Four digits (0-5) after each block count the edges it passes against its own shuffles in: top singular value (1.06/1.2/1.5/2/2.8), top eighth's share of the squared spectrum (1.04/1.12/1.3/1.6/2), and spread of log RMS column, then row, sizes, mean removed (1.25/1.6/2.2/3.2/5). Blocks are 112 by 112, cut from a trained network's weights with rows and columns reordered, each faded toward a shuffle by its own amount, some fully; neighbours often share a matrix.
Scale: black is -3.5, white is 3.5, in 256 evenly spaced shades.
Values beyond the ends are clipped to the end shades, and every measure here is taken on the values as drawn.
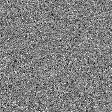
1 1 0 0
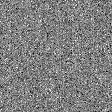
1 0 0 0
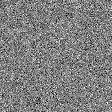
2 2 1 0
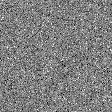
0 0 0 0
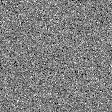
0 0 0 0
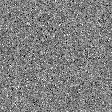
0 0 0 0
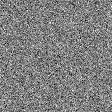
1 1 0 0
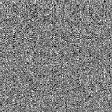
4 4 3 2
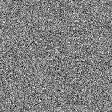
3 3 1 1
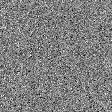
1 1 0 0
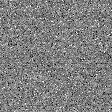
1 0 0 0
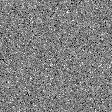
0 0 0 0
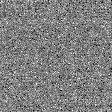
1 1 0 0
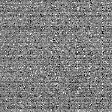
4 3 3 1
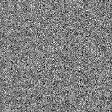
3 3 2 1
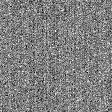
2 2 0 1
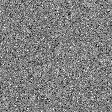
0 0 0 0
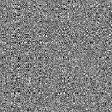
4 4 3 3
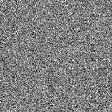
3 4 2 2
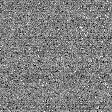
2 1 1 0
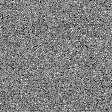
1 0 0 0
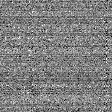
4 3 2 1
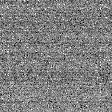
3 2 1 0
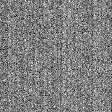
3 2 0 2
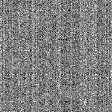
4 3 1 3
